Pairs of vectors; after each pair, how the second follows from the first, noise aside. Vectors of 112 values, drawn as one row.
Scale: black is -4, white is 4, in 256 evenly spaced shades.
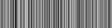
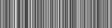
negated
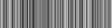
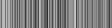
shuffled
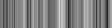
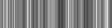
negated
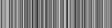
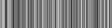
shuffled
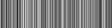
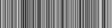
negated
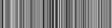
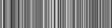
negated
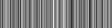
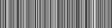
shuffled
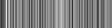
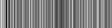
negated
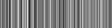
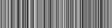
negated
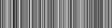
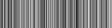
shuffled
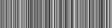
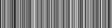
shuffled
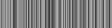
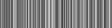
negated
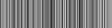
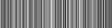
negated
